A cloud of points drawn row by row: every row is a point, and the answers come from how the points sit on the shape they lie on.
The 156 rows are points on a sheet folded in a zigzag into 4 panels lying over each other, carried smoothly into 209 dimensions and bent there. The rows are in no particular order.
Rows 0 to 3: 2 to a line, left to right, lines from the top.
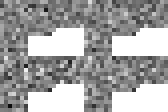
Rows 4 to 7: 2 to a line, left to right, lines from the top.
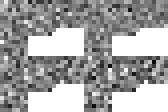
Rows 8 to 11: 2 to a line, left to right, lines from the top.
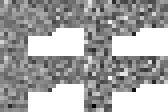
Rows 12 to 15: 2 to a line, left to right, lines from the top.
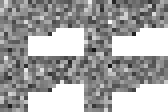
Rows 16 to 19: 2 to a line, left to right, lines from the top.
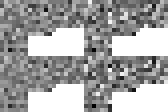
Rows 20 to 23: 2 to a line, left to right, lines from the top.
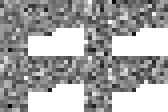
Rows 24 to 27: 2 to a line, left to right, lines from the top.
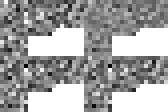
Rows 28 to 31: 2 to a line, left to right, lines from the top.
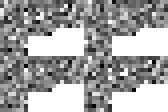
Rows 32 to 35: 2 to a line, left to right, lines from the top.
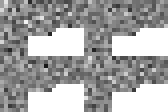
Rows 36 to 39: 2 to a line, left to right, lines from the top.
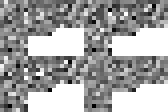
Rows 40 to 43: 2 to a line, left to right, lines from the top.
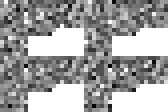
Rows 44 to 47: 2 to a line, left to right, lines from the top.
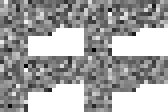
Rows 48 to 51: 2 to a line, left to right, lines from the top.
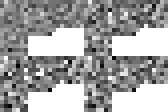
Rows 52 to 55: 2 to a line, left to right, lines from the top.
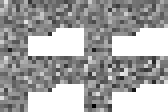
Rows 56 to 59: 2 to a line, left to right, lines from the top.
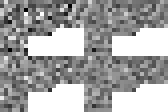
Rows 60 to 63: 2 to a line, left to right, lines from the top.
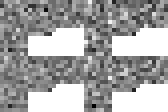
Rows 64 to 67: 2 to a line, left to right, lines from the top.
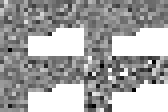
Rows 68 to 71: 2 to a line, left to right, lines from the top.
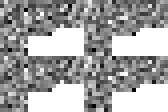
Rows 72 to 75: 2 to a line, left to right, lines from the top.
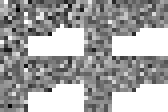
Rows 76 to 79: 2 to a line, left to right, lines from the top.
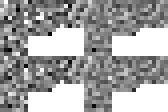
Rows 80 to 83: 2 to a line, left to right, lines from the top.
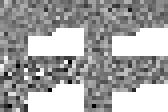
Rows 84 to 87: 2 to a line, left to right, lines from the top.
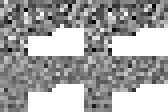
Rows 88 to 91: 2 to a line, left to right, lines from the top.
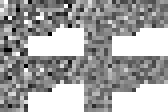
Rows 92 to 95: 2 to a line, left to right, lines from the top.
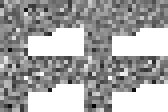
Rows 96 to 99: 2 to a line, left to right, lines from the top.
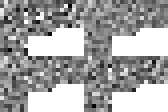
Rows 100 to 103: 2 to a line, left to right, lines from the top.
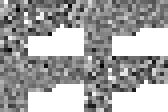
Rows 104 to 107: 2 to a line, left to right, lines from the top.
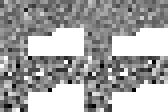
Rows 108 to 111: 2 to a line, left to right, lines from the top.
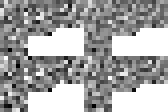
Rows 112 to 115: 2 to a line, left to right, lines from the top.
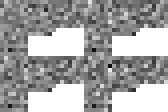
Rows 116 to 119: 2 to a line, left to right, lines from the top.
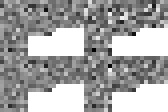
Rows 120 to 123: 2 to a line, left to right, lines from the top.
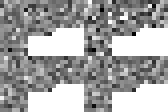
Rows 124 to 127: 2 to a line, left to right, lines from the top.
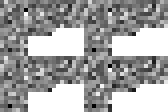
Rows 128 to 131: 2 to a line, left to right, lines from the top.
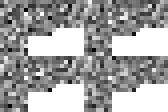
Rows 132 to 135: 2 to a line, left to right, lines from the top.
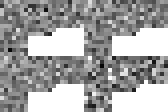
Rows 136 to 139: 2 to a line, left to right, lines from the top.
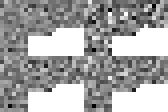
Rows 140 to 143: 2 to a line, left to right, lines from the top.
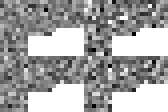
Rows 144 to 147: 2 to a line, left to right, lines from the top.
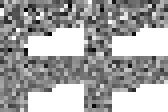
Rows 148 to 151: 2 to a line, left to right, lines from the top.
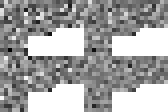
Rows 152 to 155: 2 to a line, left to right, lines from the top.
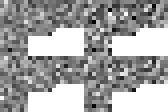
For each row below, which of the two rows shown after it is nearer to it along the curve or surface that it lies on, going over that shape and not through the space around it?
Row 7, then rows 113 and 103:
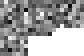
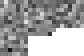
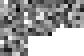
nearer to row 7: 103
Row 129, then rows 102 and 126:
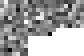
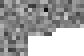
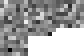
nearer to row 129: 126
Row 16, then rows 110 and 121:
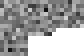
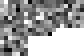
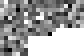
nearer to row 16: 121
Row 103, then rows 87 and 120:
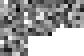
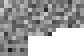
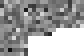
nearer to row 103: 120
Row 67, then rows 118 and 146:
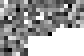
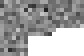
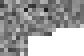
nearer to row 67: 118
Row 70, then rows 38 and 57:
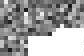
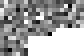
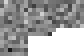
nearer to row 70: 57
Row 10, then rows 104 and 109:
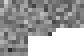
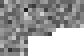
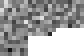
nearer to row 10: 104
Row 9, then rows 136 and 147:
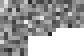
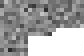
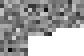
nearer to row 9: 136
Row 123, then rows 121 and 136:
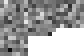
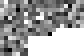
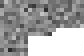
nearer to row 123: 136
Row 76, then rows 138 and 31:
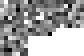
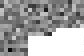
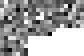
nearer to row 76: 31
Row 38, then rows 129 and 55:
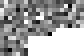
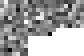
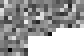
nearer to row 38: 55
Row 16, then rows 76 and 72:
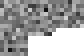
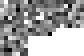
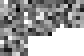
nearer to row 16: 76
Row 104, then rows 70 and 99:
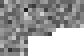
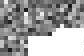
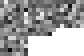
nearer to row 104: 70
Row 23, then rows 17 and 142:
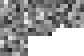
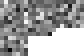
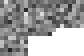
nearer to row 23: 142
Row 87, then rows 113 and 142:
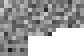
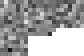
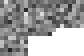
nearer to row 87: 113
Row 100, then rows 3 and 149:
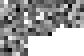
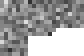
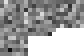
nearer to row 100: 149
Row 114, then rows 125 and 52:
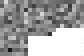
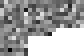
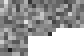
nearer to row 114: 52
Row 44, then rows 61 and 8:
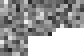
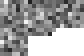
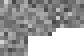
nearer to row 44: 61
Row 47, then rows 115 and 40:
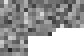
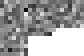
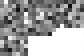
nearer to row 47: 40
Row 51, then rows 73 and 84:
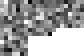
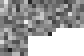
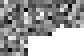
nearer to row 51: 73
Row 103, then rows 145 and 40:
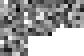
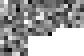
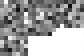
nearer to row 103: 40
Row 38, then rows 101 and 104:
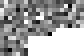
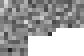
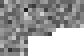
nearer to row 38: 101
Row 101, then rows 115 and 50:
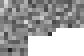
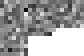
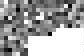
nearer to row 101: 50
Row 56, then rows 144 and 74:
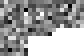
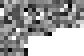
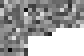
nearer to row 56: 74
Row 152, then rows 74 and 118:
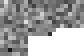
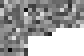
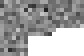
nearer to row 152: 118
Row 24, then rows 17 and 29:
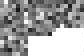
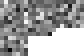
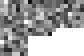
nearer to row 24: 29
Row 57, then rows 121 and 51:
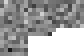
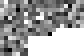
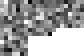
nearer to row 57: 51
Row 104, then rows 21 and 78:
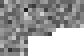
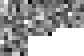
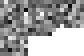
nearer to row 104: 78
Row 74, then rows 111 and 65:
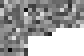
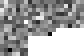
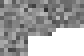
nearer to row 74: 111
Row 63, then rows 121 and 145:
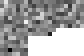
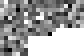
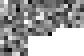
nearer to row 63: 121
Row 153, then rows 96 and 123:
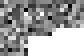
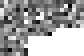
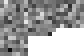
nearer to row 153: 123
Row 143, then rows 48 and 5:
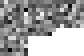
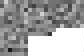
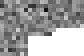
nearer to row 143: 48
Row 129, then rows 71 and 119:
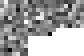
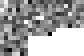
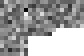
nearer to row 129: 71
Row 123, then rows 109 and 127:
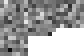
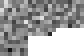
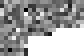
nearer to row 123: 127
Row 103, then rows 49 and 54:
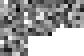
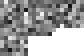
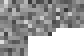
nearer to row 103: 49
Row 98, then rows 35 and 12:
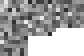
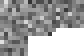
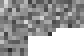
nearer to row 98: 12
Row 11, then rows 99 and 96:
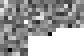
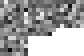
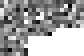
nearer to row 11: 96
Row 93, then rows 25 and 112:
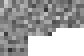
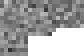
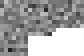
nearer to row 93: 112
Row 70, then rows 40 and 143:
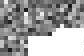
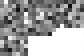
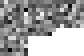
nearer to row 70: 40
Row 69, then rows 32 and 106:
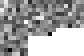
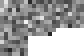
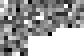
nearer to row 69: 106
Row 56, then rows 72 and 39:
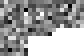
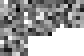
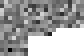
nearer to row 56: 72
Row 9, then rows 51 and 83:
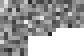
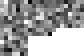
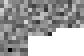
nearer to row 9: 51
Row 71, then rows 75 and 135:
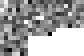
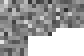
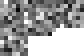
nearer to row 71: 75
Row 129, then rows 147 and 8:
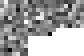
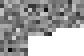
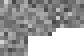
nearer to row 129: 147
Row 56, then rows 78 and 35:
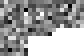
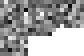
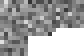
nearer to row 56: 78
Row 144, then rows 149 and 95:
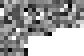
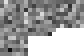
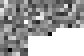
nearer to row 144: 95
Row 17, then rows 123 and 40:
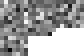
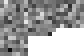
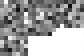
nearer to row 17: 123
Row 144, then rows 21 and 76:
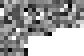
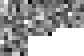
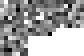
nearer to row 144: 76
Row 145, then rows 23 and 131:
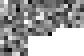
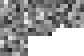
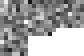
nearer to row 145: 131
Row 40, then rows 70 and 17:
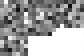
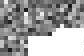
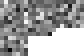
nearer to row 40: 70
